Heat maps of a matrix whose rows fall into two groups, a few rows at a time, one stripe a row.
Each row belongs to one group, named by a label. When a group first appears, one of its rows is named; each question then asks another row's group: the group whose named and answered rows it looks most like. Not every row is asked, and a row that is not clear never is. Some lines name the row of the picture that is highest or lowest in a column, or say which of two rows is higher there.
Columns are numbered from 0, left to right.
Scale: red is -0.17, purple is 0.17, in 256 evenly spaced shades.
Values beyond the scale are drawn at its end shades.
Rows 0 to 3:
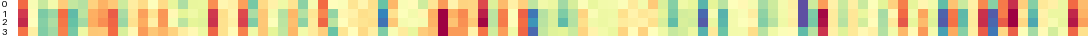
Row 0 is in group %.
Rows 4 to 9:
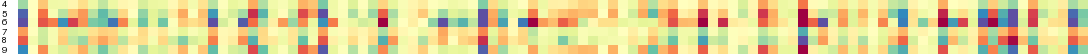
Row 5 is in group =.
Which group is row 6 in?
=
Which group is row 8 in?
%
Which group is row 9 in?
=
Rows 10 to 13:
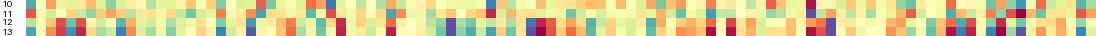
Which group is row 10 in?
=
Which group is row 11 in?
%
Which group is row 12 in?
=
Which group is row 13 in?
=
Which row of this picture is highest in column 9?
13
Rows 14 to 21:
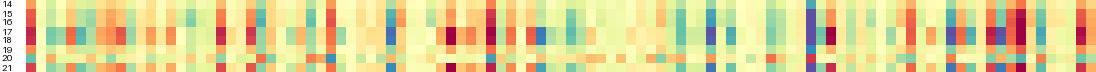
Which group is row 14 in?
%
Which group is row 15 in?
%
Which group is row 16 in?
%
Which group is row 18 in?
%
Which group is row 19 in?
%
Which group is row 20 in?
=
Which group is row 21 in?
%
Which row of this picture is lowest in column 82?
20
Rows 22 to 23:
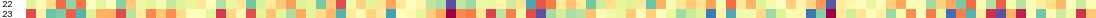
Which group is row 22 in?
=
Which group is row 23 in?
%
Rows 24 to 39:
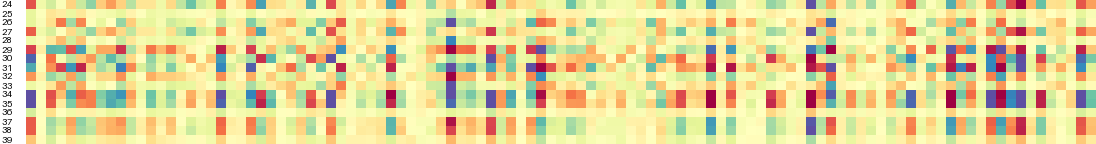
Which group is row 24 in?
%
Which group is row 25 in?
=
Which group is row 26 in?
=
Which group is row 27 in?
%
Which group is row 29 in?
%
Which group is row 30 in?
=
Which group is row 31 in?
=
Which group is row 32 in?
%
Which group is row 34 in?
=
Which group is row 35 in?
=
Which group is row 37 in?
%
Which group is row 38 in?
%
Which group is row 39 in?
%
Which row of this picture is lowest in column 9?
29
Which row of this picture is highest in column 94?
29
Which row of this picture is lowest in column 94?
31
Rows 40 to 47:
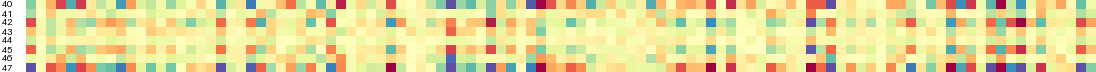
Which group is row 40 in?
=
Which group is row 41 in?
=
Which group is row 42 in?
%
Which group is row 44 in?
=
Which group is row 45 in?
%
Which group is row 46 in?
=
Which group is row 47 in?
=
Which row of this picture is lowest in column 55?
47
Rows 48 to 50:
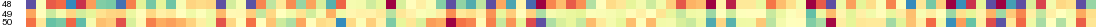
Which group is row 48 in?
=
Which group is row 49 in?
%
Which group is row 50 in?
%
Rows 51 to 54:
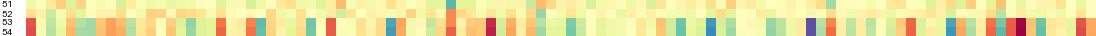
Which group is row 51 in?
=
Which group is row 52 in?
%
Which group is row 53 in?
%
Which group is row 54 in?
%
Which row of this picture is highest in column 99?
51
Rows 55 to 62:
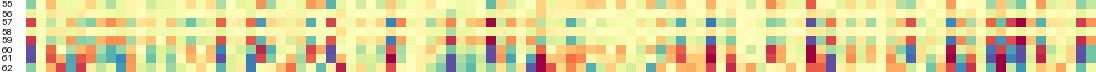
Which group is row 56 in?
=
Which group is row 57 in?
%
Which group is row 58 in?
=
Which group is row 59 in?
%
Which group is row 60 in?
=
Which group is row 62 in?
=
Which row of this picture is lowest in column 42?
59
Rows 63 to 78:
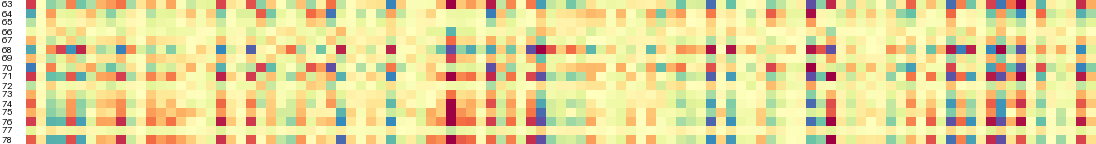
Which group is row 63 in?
%
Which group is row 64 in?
=
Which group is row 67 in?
%
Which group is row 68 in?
=
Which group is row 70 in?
=
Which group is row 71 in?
%
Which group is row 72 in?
=
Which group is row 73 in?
%
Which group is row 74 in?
%
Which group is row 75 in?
%
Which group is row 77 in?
=
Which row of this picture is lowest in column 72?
68
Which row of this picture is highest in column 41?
68
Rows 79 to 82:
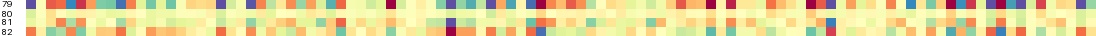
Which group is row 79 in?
=
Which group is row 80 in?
=
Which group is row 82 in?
%
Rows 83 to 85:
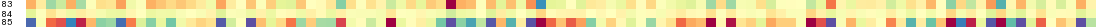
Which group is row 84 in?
=
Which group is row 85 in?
=
